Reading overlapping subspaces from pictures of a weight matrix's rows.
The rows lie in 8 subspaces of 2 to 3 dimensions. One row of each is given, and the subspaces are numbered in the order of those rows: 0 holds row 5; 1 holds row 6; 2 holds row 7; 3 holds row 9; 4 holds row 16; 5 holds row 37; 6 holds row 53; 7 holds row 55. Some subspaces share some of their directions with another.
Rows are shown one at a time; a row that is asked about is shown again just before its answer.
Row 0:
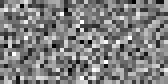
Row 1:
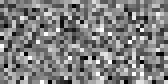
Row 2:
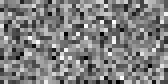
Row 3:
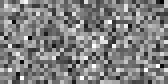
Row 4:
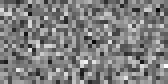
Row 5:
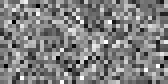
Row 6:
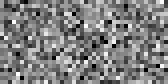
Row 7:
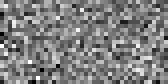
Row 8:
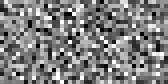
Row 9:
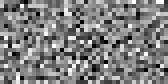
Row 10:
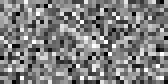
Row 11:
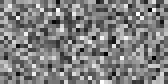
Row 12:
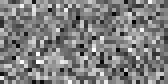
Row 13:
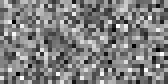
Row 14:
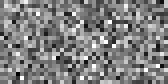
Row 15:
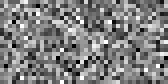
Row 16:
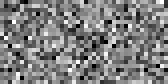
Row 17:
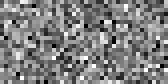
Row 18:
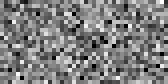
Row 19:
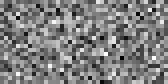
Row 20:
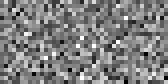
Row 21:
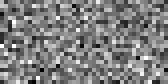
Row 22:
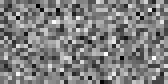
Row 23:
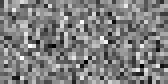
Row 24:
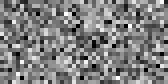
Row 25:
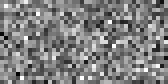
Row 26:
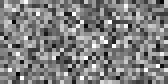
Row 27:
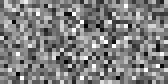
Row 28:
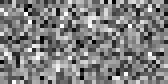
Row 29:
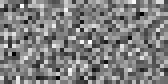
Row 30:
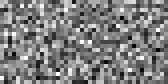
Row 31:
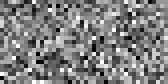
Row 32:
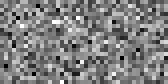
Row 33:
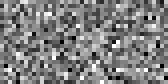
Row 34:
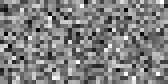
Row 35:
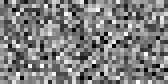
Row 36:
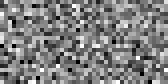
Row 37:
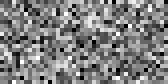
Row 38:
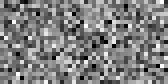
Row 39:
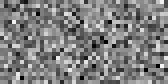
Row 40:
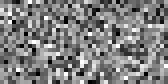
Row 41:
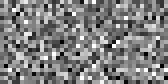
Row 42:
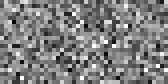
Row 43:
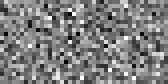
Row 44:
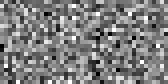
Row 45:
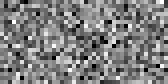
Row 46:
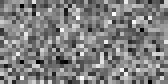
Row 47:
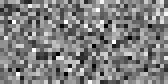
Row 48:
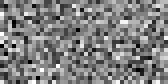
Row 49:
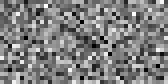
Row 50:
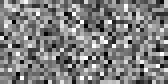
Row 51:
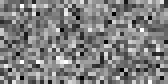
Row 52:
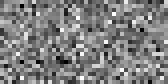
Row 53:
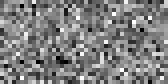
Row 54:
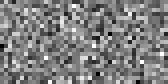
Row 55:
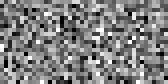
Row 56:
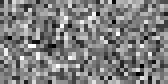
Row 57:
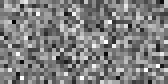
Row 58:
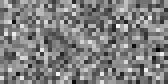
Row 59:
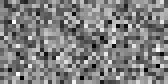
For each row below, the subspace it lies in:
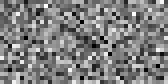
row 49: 1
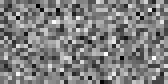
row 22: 0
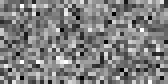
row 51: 6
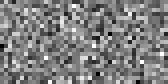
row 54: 7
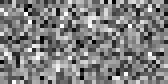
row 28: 5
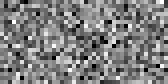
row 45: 4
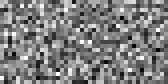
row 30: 3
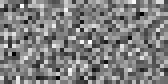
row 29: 3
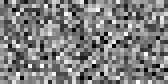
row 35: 7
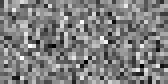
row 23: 5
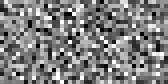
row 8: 4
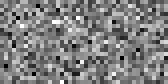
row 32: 0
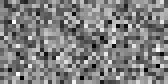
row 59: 3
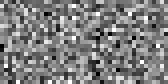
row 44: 7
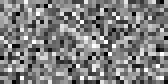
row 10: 1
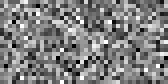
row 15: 0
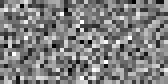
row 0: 3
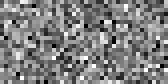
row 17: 1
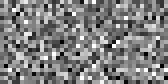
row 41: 7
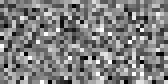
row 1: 7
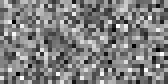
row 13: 3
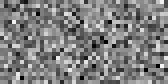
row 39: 0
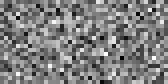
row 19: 0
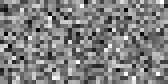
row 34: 4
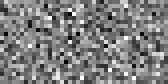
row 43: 4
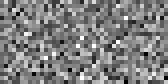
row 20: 7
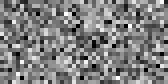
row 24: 5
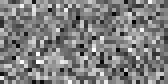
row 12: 6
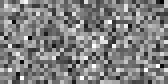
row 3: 4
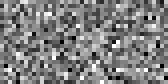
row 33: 7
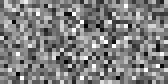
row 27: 4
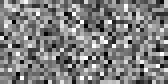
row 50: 7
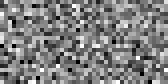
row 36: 2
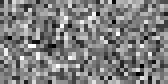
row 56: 5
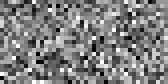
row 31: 6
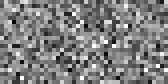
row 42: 2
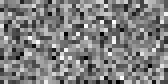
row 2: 1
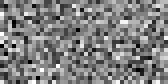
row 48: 2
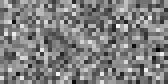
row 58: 3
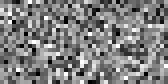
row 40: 5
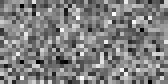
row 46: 6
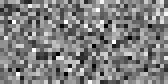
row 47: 5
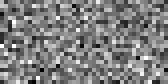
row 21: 2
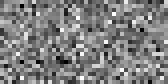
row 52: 6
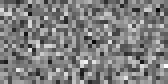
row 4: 5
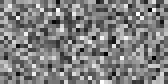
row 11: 0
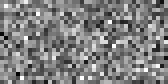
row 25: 2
